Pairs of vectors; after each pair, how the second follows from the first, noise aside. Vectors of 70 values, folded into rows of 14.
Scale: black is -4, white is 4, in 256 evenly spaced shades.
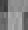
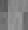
shrunk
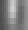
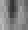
negated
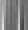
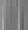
shrunk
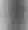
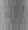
shrunk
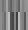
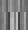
negated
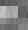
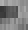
negated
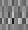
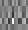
negated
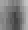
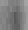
shrunk
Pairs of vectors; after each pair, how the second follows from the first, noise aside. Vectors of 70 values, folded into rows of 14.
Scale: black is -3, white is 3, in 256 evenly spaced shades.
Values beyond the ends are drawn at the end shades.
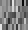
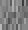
shrunk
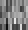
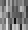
negated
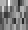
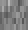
shrunk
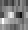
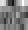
wrapped around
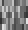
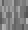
shrunk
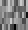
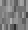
shrunk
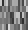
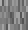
shrunk
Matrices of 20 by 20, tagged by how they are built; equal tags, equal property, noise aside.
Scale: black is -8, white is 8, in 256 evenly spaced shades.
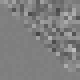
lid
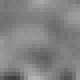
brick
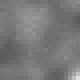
brick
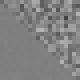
lid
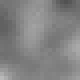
brick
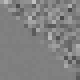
lid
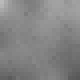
brick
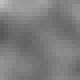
brick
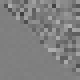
lid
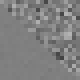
lid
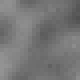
brick
